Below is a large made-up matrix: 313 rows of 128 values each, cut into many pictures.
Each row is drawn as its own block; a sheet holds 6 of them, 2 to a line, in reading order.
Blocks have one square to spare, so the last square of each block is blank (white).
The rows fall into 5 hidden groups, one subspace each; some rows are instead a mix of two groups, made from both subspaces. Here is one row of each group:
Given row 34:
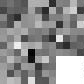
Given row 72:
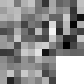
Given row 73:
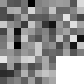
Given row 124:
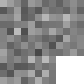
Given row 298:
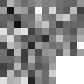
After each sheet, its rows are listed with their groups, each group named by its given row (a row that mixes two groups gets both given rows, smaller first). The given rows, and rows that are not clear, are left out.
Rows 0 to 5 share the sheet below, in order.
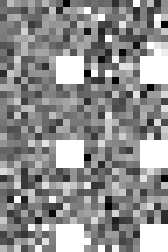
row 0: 73
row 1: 34
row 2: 124
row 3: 73
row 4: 124
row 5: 34 and 73
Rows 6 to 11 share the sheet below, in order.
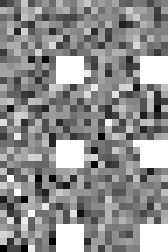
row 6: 124
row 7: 34
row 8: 72
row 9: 72
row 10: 298
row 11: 73
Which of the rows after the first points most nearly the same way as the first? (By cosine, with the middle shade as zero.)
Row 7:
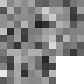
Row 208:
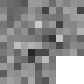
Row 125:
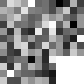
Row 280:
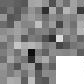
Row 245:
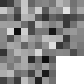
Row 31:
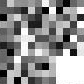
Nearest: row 125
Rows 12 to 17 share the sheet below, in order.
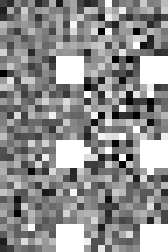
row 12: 72
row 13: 124
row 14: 124
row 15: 124
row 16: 34 and 73
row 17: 73
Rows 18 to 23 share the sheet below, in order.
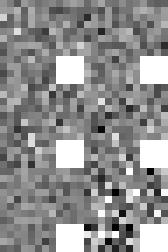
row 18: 298
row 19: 298
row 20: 34
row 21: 34 and 124
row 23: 73 and 124
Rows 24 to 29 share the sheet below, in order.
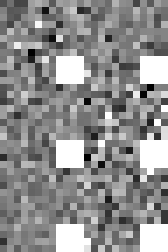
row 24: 34
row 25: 34
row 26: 72
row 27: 73
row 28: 73
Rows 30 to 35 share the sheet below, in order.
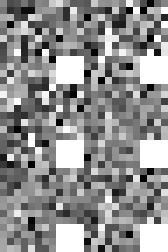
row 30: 72
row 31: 73
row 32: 34
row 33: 73
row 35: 73
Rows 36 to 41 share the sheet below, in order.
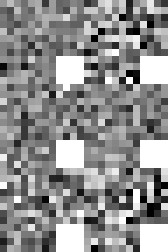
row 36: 124 and 298
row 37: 124
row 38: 73
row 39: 72
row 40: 298
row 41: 72
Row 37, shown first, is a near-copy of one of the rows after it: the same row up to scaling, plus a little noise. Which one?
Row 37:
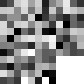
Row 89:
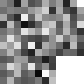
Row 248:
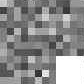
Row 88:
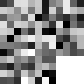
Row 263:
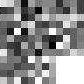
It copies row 88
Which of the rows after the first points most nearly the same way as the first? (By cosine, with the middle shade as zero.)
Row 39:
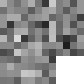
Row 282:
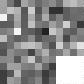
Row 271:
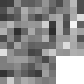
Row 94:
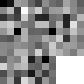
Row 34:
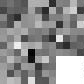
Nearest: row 282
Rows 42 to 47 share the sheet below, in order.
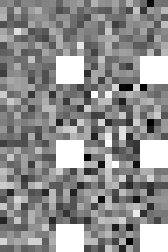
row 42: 298
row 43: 73
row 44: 34 and 73
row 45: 72
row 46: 72
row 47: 124
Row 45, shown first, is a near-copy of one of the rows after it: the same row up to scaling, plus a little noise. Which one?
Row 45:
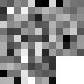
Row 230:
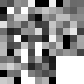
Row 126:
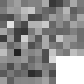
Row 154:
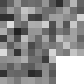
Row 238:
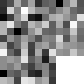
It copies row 230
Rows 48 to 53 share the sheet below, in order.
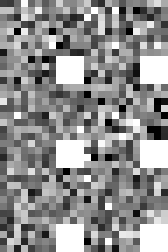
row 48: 124
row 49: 298
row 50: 298
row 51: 34
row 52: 73
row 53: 34
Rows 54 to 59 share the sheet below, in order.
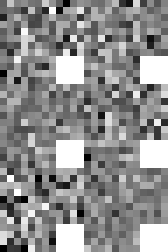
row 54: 73
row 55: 72
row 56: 34
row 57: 73
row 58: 298
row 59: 298
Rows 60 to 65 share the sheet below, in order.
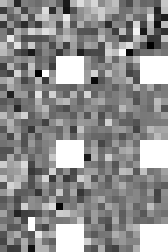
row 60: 124
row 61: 72
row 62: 298
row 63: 34
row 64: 34
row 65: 72
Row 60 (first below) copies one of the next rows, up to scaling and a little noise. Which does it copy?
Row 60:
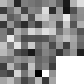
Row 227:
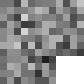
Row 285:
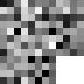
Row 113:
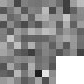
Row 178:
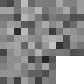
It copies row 113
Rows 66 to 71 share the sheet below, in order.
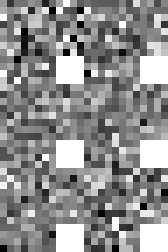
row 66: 73
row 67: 34
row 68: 124
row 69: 34
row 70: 34 and 298
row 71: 34
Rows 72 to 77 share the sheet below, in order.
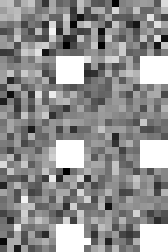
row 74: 298
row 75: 34
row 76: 73
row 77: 34
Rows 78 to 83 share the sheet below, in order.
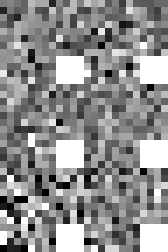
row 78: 34
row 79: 34 and 124
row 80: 34
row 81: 73
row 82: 298
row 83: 72
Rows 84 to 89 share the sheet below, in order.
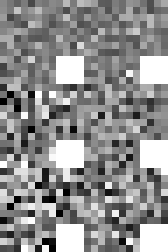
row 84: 73 and 298
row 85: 124
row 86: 298
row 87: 124
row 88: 124
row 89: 124
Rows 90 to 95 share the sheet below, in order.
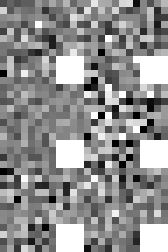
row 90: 34
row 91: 72
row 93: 124
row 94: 72 and 124
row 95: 298
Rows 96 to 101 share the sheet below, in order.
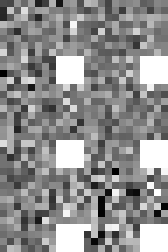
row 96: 72
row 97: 124
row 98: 73
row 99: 73
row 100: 72
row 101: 73
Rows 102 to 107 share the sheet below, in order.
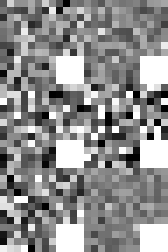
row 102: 73
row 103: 298
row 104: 298
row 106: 298
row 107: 72
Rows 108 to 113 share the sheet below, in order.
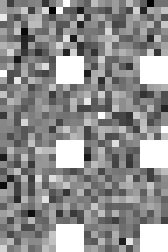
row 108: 73
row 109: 73
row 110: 34
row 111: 298
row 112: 298
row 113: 124
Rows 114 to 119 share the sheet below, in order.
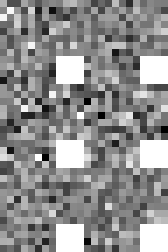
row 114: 298
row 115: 34 and 72
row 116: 34 and 124
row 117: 298
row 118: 124
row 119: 34
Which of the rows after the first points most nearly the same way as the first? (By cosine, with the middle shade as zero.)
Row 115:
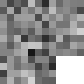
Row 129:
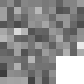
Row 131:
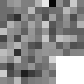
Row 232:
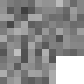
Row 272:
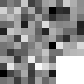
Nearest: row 129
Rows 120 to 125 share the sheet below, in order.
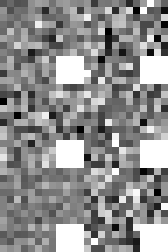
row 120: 34
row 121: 73
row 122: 298
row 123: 34
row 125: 72 and 73
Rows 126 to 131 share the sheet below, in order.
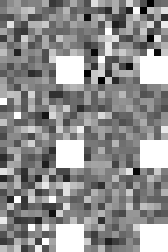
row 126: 72
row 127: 73
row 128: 298
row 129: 298
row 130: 124
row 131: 34 and 72
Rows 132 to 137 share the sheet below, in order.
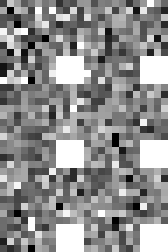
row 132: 298
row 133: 73
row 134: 72
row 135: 34
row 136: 34
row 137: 34
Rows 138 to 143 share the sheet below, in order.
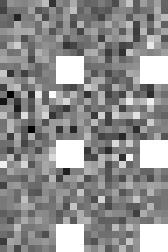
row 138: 34
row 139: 72
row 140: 298
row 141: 124
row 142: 73
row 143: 124
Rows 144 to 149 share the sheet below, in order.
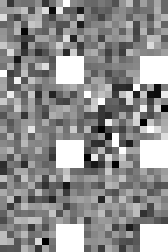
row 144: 73
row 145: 72
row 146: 298
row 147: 34
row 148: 124
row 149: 124
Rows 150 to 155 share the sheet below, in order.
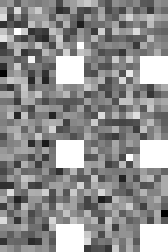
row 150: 298
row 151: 124
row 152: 124
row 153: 124
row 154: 72
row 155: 298
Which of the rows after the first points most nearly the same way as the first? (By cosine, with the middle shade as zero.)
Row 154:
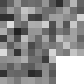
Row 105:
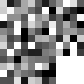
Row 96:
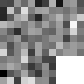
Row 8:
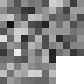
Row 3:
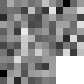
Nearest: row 96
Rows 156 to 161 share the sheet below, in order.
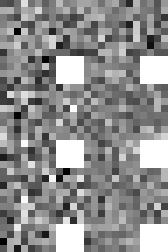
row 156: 124
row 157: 72
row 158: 72 and 73
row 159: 34 and 124
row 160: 73
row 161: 73
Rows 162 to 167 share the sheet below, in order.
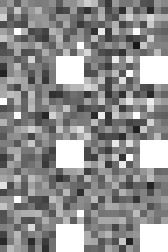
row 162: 298
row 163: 124
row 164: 298
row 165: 124
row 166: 298
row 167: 124
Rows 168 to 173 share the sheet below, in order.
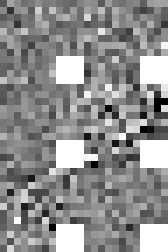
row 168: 298
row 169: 298
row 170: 72
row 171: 72 and 124
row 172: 72
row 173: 124
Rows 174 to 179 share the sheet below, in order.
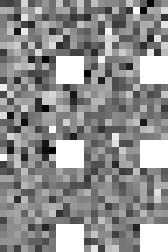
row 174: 124
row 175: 73
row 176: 34
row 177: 34
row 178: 124
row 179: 72
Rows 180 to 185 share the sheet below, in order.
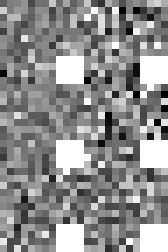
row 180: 34
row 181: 298
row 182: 298
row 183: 73
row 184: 73
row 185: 124
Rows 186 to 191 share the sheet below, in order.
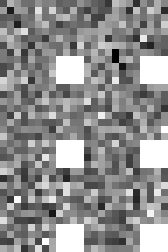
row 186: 298
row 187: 34
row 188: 124
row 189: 298
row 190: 124
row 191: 72
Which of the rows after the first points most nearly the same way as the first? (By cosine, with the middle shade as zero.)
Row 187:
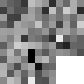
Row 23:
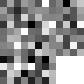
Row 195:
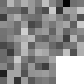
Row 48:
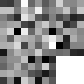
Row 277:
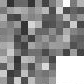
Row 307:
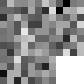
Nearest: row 23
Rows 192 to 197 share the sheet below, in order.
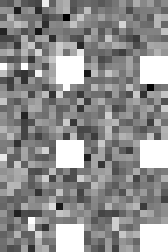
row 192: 124 and 298
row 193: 34
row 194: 73
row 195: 73
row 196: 34
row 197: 34
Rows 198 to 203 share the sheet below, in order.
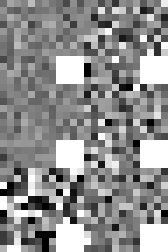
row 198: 73
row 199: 73 and 298
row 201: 72
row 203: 73 and 298
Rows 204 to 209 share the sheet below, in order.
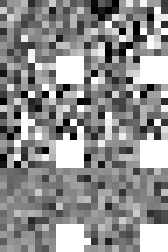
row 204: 34
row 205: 72
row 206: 73
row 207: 73
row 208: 34
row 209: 34
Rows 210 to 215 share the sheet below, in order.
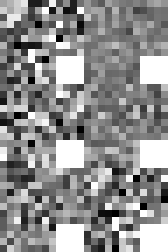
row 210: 34
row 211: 298
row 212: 298
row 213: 72 and 124
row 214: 72
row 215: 34
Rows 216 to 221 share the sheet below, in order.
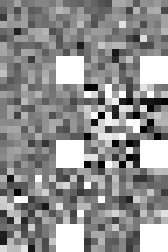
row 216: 298
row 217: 34
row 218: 124
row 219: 124
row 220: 298
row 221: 298
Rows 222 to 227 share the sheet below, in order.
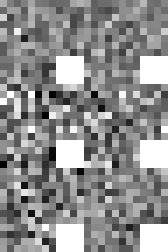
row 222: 34 and 298
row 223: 34 and 72
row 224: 298
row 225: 298
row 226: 124
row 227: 124
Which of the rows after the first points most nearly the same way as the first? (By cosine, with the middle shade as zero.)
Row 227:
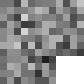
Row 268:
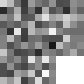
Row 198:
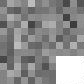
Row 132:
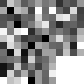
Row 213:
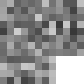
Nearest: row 213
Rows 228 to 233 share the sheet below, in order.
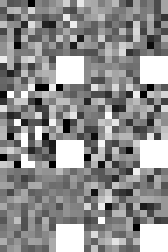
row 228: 73
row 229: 72
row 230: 72
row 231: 73
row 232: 72
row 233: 72
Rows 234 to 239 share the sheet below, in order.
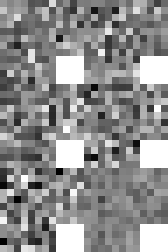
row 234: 34
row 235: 72 and 298
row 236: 72
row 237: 72 and 73
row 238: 72
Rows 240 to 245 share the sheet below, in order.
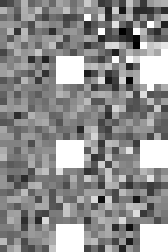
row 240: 124
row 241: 124 and 298
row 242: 298
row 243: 73
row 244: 72
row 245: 124
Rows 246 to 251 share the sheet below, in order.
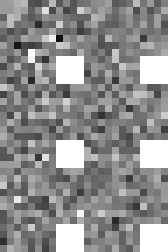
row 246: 34
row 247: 34
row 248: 124
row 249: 34 and 298
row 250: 298
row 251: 34
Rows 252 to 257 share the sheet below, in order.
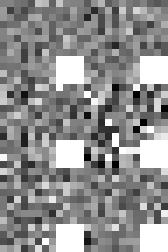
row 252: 72
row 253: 298
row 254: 72
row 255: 34
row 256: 124
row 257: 73 and 298
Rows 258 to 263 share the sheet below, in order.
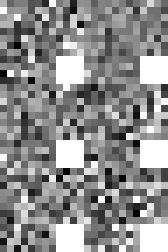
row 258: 34
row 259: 73
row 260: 73
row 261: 72
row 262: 73
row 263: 124
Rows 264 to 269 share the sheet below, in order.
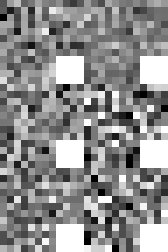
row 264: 298
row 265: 298
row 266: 73
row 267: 298
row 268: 124
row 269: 298
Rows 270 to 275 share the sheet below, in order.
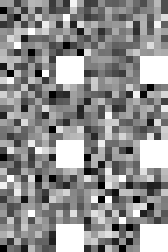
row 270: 34 and 124
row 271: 72
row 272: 34 and 298
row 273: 73
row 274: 298
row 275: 124
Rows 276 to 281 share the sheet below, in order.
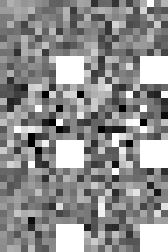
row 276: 72
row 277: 73
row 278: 34
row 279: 34
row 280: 34
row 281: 73
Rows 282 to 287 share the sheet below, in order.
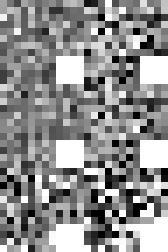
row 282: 298
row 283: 124
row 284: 72 and 124
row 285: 124
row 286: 298
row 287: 124
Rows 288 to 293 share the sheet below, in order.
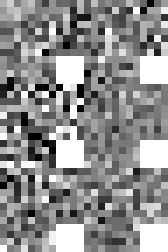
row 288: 72
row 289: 73
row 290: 72 and 73
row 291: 298
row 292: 298
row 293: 72
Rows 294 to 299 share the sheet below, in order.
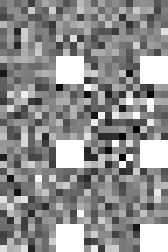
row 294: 73
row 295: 34 and 124
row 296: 72
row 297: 124
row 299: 72
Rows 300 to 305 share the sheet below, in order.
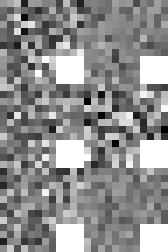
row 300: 124
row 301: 34
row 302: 124
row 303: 298
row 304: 72 and 73
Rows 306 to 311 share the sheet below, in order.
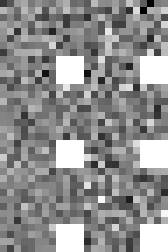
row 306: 124
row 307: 73
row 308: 73
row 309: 72
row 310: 72
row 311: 298
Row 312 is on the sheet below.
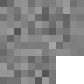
